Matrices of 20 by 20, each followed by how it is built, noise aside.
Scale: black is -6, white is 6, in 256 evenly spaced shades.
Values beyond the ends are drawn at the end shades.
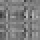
low rank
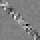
banded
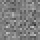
low rank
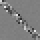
banded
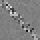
banded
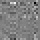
low rank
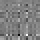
low rank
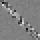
banded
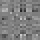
low rank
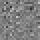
low rank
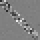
banded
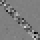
banded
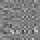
low rank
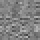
low rank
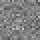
low rank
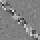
banded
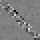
banded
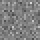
low rank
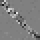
banded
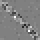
banded
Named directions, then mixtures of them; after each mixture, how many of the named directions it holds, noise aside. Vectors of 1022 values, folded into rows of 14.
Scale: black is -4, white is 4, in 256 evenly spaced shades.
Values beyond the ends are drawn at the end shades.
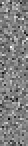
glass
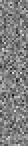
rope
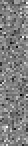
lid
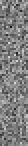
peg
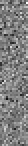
three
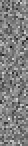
two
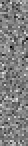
one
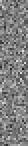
two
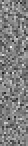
two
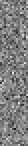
three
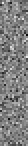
two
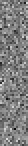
three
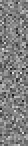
one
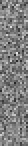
one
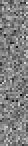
two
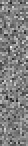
three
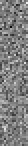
two
